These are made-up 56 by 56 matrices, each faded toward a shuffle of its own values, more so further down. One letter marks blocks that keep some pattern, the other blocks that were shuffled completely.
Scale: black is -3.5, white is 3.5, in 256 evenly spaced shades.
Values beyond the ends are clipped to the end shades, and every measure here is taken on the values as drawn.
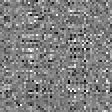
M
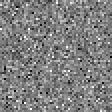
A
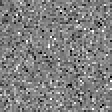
A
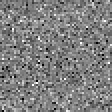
A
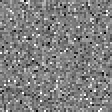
A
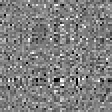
M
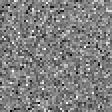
A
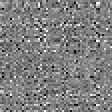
M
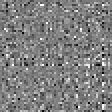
M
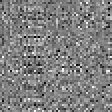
M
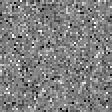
A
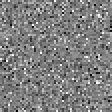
A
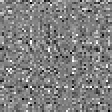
M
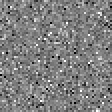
A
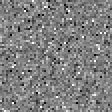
A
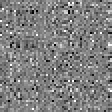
M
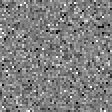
A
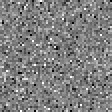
A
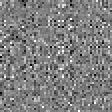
M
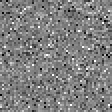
A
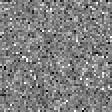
A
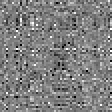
M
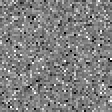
A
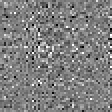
M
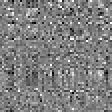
M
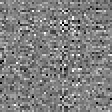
M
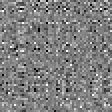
M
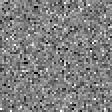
A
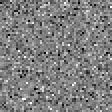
A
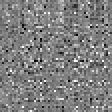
M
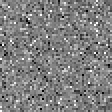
A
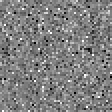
A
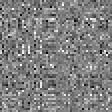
M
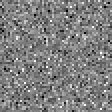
A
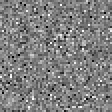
A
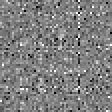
M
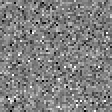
A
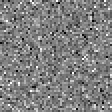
A
